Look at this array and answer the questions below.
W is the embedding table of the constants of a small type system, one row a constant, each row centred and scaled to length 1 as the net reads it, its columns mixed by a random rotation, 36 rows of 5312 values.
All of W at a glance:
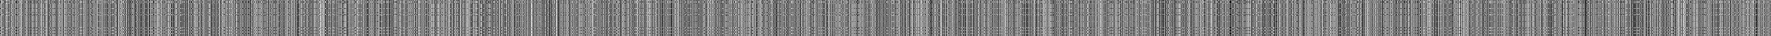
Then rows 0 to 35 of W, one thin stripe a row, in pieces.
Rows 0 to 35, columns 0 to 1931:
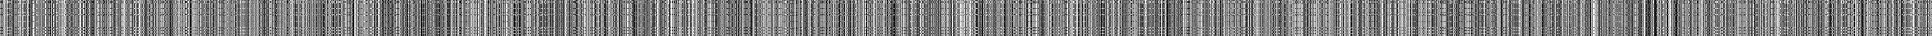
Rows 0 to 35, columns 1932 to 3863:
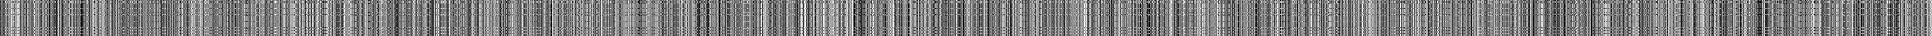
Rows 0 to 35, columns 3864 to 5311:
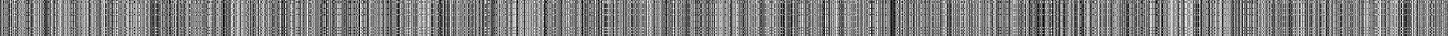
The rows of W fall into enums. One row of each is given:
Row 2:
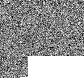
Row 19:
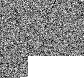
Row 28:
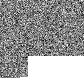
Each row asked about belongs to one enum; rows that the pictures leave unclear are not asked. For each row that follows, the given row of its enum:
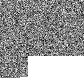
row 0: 28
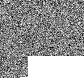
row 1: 2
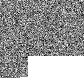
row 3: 28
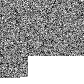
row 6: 19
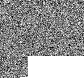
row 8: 2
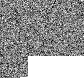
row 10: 19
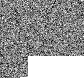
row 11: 19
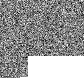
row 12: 28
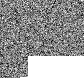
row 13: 19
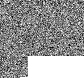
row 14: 2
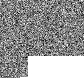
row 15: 28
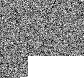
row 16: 19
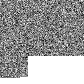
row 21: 28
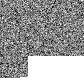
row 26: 19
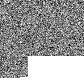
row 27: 2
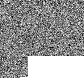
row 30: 2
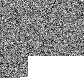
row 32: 19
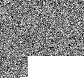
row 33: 2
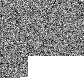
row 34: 19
